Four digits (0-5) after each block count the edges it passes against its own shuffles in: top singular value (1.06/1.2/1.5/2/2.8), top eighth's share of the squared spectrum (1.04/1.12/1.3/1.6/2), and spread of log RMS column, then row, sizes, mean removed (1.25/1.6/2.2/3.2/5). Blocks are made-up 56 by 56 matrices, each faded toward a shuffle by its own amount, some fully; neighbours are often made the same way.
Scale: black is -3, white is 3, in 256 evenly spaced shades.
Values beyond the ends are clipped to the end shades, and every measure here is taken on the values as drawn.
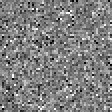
0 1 1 0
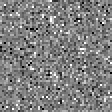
0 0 1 0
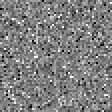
0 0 0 0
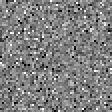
0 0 0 0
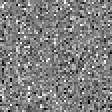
0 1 3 0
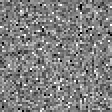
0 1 1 0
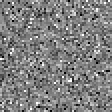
0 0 0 0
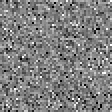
0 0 0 0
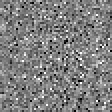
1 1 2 0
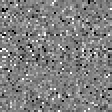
3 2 0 1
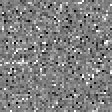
2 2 0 1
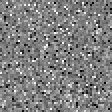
1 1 0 0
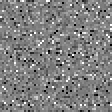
2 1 0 1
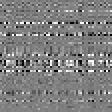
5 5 2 4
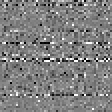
4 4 2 3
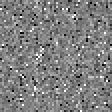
0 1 1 0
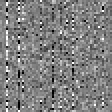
3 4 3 0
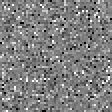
0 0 1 0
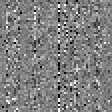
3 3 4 0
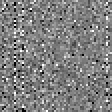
2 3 3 0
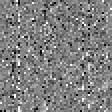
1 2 2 0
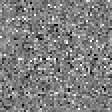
1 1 0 1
